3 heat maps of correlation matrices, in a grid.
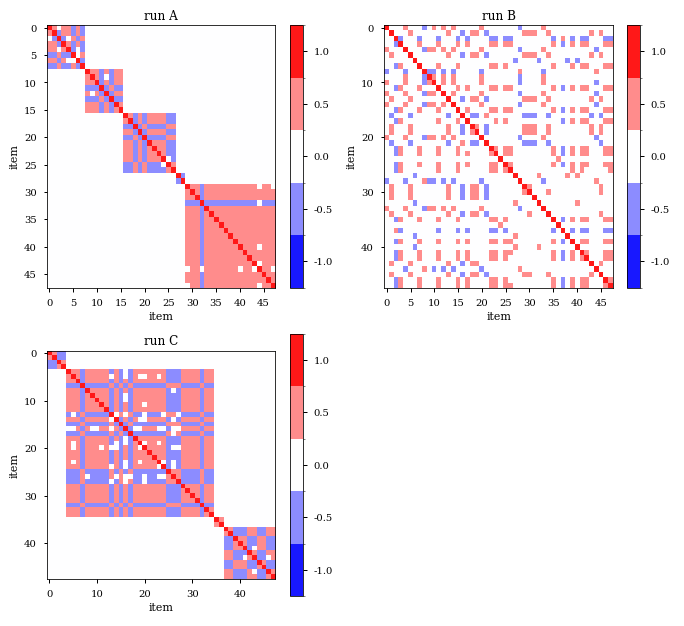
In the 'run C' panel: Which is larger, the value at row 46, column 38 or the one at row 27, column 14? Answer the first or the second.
the first
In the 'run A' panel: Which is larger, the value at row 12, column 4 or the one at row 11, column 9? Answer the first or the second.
the first
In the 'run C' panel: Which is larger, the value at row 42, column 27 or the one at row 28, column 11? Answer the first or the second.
the second
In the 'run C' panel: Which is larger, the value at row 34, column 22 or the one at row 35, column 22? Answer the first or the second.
the first
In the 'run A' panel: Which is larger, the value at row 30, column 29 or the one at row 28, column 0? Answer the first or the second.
the first
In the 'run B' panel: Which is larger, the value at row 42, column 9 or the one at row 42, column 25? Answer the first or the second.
the second
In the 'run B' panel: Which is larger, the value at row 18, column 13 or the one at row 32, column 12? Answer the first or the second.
the first
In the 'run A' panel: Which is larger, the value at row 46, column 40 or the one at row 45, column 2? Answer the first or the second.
the first
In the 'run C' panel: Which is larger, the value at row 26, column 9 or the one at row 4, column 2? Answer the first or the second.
the second
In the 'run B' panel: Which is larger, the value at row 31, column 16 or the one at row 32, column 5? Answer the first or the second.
the second
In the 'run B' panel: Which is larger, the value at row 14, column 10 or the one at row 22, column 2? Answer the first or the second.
the first
